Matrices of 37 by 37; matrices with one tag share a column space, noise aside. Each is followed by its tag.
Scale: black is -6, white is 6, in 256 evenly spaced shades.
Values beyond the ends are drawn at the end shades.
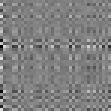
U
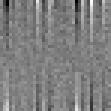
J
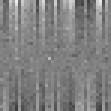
J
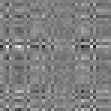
U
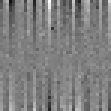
J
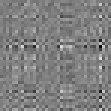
U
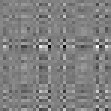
U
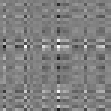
U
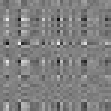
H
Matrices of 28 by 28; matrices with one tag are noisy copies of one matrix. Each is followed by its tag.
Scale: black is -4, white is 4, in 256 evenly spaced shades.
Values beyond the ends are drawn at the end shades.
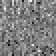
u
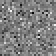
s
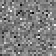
s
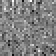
u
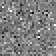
s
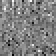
u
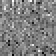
u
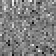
u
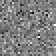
s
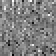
u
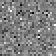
s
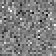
s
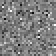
s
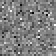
s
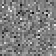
s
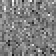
u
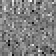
u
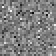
s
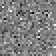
s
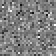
s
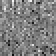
u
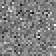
s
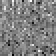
u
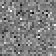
s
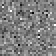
s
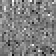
u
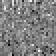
u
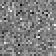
s
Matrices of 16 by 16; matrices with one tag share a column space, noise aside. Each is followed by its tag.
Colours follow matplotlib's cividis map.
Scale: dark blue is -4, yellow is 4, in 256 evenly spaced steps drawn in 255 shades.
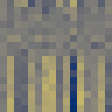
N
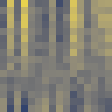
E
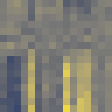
N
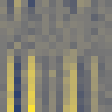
N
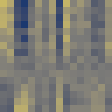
E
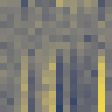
N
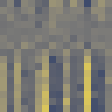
N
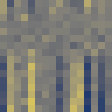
N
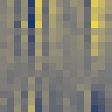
E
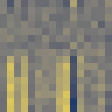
N
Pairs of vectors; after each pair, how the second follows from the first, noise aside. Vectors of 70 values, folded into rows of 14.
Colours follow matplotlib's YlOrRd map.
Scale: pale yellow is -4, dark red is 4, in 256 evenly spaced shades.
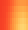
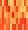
shuffled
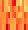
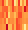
sign-scrambled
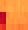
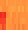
shrunk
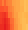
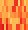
shuffled
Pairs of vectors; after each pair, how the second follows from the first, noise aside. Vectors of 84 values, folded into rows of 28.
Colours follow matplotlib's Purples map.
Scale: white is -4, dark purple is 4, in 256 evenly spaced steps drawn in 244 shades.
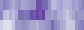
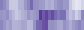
reversed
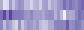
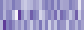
shuffled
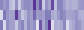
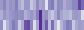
shuffled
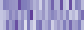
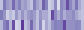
reversed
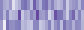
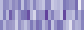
reversed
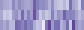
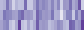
shuffled
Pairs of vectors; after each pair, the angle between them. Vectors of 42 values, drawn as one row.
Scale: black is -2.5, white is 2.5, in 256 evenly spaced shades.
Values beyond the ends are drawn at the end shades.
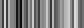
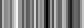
partly opposed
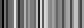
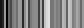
partly aligned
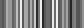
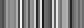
nearly parallel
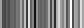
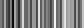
orthogonal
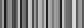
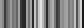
partly aligned
